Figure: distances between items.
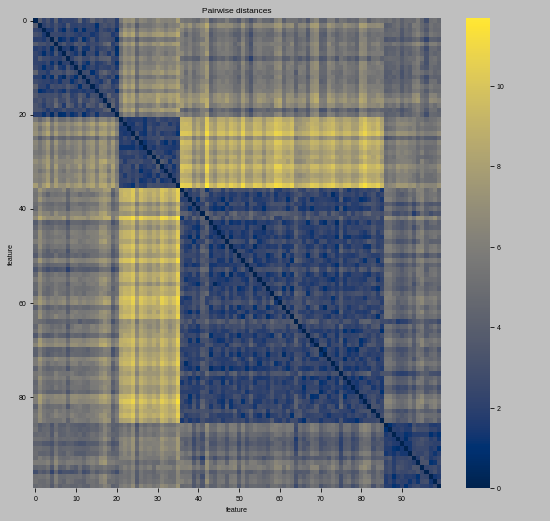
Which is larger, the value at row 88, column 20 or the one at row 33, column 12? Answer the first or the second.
the second
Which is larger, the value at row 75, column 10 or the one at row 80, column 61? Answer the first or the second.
the first
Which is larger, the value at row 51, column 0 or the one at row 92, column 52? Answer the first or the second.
the first
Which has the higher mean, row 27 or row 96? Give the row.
27
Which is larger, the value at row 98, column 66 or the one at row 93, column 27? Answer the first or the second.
the second
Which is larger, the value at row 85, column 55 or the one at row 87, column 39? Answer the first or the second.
the second
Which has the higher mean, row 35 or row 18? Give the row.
35
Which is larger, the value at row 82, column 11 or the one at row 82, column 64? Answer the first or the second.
the first
